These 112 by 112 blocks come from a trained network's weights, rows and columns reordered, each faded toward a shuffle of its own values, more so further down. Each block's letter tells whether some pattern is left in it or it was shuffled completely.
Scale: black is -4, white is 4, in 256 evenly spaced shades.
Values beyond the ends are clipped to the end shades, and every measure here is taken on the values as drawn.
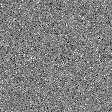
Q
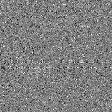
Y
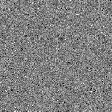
Y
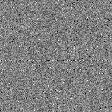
Y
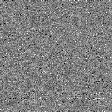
Y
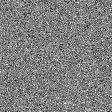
Q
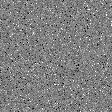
Q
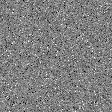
Q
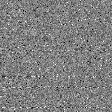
Y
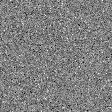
Q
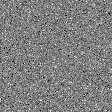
Q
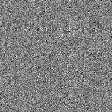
Y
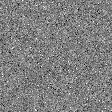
Q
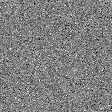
Q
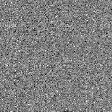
Y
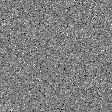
Q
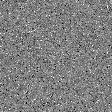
Q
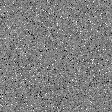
Q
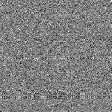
Y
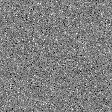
Q
